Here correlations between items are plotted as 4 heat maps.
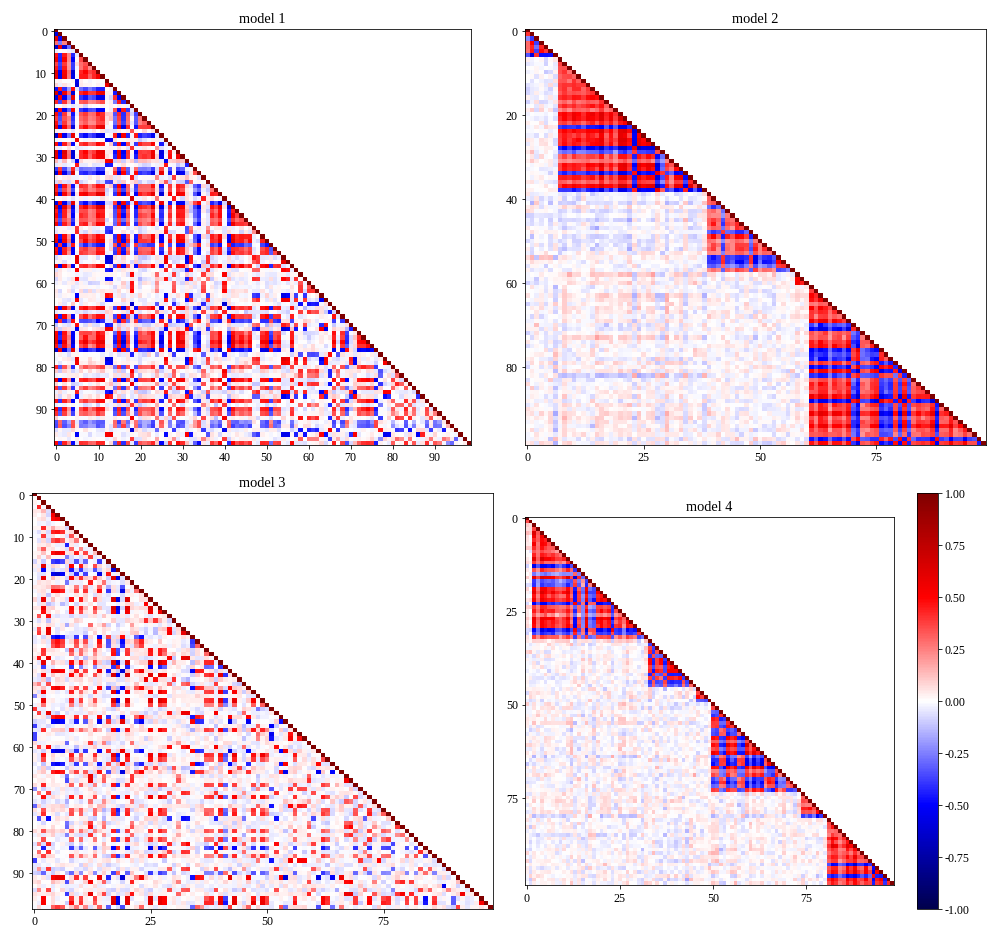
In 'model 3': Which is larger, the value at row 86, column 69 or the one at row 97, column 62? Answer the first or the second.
the second
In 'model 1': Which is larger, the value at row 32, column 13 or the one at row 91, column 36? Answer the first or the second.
the second
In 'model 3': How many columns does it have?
99
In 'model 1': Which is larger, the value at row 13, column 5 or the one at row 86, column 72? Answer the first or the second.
the second
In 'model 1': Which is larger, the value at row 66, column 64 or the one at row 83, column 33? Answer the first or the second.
the first
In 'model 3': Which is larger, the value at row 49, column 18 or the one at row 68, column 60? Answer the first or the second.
the second
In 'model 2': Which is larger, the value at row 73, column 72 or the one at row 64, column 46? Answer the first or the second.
the first
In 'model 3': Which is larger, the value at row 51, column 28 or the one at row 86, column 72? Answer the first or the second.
the second
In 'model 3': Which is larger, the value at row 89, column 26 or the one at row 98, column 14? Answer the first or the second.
the second
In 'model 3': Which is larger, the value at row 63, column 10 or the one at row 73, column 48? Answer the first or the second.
the first
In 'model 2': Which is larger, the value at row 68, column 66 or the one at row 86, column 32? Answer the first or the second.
the first
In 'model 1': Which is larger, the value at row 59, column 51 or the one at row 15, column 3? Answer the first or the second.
the second
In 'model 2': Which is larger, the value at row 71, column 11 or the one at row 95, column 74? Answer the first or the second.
the second
